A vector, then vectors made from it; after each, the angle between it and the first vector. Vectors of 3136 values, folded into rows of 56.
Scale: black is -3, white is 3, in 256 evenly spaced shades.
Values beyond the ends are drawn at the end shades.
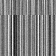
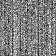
partly opposed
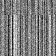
nearly opposite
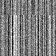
nearly opposite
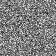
orthogonal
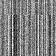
nearly parallel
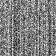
partly aligned
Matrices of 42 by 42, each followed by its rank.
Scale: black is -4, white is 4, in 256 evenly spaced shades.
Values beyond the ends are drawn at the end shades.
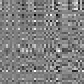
three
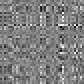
three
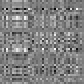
three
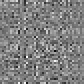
five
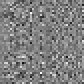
five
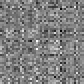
five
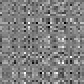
three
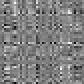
three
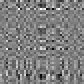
three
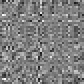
five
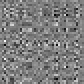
five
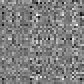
five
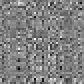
five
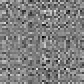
five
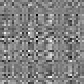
three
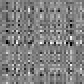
three
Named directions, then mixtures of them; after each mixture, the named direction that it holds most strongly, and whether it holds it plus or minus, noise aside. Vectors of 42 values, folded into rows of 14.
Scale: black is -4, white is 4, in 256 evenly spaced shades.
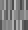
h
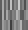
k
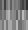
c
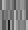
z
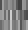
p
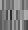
p, minus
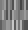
h, plus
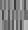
h, minus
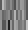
z, plus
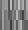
k, plus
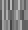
k, plus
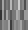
k, plus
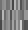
h, plus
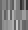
h, plus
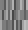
h, minus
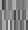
z, minus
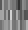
p, plus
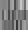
h, minus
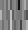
k, minus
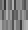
h, minus
